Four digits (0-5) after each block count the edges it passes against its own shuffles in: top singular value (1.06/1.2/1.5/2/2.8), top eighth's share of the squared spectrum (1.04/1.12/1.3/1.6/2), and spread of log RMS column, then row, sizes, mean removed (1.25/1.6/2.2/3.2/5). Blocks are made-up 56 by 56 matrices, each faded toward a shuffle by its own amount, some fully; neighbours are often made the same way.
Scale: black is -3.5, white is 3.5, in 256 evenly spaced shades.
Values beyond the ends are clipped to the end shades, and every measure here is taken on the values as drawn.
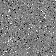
0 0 0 0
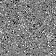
0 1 0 0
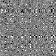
4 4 2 2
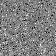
2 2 0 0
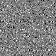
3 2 0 1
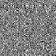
4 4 2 2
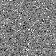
2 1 0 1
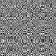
4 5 3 3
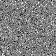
1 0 0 0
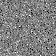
1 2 0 0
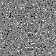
3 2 1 1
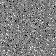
0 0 0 0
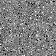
2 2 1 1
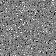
0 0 0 0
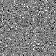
3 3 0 2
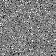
1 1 0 0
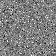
1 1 0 0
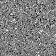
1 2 0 0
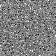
0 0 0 0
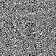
2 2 1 0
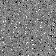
0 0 1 0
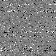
1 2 0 2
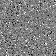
0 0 0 0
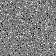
0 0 0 0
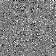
1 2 2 1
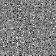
1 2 2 2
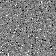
0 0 0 0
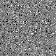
1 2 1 2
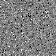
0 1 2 1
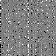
4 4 2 2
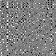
4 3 2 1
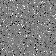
1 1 0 0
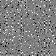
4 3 1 0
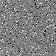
1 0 0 0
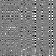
5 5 3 2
